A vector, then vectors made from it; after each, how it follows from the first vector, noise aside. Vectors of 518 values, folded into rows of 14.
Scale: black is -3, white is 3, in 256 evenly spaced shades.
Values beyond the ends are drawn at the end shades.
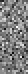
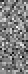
copied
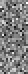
wrapped around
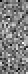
wrapped around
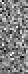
sign-scrambled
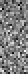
wrapped around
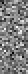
sign-scrambled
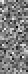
sign-scrambled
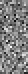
reversed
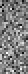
wrapped around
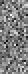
wrapped around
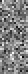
sign-scrambled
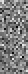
sign-scrambled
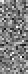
sign-scrambled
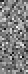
copied
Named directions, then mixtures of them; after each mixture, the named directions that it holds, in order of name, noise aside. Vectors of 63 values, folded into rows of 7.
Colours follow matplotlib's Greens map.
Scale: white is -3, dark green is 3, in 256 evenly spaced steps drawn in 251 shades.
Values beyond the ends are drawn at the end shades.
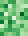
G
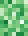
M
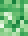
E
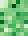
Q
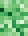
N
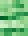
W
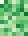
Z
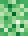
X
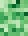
Q, W, X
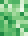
E, G, Z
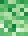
E, X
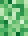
M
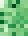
Q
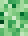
G, Q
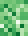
G, X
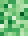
G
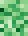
N, Q
